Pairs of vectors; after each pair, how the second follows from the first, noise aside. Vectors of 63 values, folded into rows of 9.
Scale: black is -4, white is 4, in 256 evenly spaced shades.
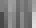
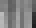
negated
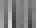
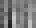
negated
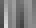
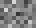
shuffled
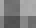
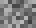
shuffled
